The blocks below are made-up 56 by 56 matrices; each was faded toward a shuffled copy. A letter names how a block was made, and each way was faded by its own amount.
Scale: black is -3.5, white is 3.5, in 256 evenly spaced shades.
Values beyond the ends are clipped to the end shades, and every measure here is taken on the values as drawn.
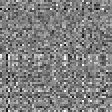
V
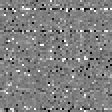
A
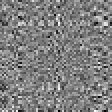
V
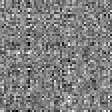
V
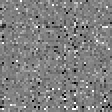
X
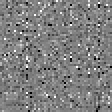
X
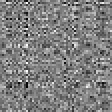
V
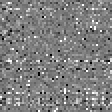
A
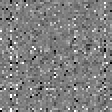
X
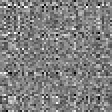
V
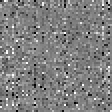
X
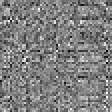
V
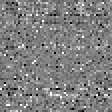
A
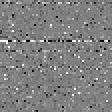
A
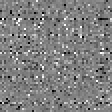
A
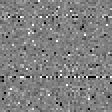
A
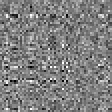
V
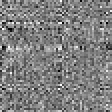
V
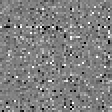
X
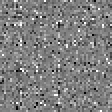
X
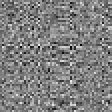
V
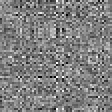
V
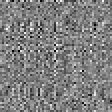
V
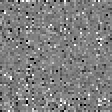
X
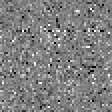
X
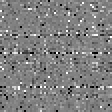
A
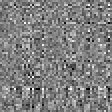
V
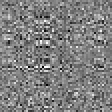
V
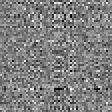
V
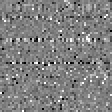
A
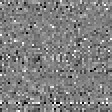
A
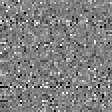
A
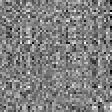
V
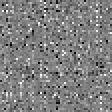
X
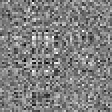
V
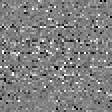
A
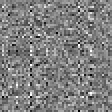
V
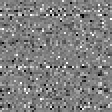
A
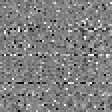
A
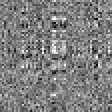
V
